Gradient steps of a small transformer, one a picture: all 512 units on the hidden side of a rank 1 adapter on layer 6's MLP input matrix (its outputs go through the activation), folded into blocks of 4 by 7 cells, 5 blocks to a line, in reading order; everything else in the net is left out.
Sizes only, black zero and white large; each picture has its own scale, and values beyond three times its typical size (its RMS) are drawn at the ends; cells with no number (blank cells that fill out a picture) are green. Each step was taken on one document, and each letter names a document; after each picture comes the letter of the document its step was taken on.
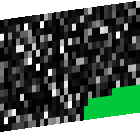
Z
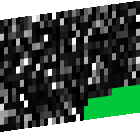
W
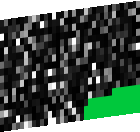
W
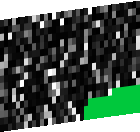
W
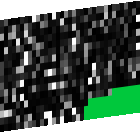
W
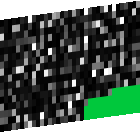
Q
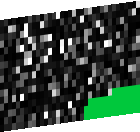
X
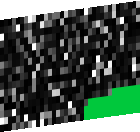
Q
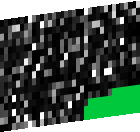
Q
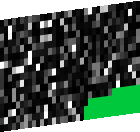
Z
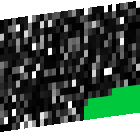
Q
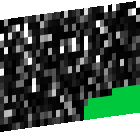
X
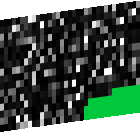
Q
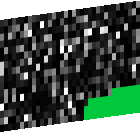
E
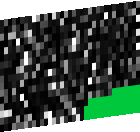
W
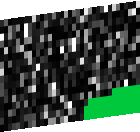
X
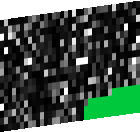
X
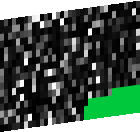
W
